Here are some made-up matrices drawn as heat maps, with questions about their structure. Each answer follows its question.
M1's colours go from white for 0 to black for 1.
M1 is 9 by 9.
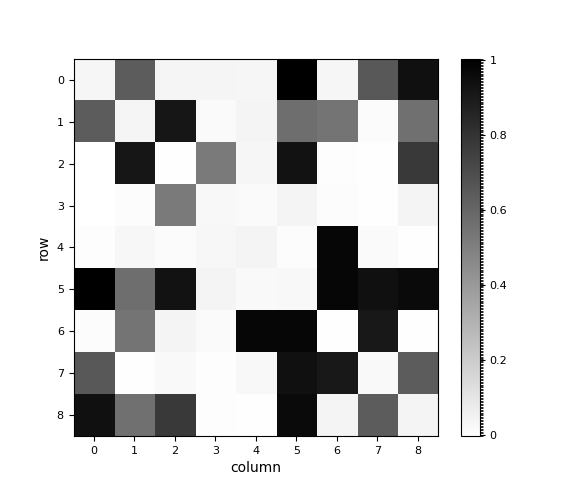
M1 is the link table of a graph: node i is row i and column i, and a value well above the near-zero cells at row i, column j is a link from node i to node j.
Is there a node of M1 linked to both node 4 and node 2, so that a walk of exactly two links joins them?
no
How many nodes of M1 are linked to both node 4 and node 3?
0
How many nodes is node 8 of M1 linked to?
5
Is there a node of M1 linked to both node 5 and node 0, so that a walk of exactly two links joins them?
yes
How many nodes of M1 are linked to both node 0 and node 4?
0
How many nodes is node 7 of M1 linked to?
4
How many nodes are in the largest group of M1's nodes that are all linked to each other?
4
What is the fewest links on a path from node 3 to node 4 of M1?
4
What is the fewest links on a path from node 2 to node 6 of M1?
2
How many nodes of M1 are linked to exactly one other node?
2
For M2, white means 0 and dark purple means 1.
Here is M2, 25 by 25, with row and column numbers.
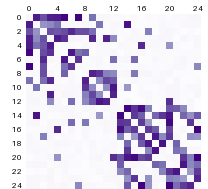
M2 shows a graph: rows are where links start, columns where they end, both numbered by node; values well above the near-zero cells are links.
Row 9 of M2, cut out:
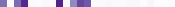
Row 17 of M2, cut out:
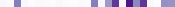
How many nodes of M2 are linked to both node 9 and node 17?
1
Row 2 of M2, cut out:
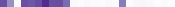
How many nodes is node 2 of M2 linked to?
10
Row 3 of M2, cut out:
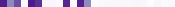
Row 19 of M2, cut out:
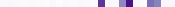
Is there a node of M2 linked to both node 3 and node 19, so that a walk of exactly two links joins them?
no
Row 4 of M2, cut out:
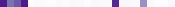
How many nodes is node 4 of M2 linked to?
6
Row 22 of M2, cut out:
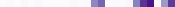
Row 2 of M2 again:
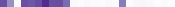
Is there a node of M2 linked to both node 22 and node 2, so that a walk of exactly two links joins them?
no
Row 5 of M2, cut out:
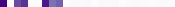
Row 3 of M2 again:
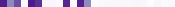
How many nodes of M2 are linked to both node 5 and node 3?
2
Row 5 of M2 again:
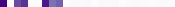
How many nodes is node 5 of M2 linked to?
6
